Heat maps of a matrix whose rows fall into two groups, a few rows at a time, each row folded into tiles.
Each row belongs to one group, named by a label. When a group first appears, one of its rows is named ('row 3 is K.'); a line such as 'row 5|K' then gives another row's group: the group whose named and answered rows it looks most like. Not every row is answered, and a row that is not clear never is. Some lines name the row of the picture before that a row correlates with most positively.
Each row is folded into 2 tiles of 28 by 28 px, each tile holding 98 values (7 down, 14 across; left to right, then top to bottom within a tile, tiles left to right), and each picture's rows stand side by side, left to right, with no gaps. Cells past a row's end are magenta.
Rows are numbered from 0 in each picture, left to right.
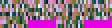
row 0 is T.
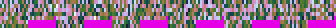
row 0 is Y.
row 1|Y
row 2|Y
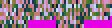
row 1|Y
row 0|Y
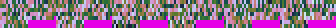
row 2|Y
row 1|T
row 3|T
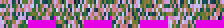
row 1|T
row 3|T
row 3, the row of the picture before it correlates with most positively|1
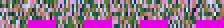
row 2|T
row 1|Y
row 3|Y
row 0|T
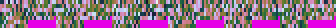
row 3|T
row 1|T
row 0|Y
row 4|Y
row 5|T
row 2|Y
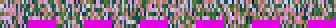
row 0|Y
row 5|Y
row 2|Y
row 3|Y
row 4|Y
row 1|T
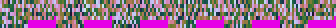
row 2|Y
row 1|T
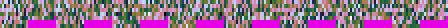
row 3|T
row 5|Y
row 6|T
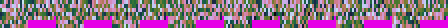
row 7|T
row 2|T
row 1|Y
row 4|Y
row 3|T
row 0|Y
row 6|T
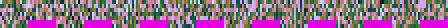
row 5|Y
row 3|Y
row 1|T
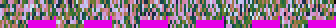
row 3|Y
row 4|Y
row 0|T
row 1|T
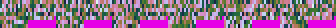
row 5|T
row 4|T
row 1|Y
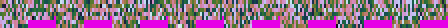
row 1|Y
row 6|Y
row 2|T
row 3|T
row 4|Y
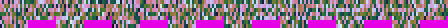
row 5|T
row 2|Y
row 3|Y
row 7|T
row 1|T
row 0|Y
